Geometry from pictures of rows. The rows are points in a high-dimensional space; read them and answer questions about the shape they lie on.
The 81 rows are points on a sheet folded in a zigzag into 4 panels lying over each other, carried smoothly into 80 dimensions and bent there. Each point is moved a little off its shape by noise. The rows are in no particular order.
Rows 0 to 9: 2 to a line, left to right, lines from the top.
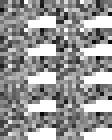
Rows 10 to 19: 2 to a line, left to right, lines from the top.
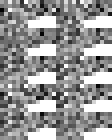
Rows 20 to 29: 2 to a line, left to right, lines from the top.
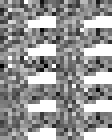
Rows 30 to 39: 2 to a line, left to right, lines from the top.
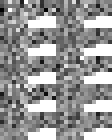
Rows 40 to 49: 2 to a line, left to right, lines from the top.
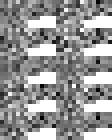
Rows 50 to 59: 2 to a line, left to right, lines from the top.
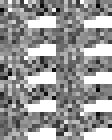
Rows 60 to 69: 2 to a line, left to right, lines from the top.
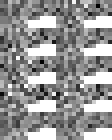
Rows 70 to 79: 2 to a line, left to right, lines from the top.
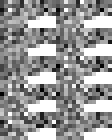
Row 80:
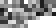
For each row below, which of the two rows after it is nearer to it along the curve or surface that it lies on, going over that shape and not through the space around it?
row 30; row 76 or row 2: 2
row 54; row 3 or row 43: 43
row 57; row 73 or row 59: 73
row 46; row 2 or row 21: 21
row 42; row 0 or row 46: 0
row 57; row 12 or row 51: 12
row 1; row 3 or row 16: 16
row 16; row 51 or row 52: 51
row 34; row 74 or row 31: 31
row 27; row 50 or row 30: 50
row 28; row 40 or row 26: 26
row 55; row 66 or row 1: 1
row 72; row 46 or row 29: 46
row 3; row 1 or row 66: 66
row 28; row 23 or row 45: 23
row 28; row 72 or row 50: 72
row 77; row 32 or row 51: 51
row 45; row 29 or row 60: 29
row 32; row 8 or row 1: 1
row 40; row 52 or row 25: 25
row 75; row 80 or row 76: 80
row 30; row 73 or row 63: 63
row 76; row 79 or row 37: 79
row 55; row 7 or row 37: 7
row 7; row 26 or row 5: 26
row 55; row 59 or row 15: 59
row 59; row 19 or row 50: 19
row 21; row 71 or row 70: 70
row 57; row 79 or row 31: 31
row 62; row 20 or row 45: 45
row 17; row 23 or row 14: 14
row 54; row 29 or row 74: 29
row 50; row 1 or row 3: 3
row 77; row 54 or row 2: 54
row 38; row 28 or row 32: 28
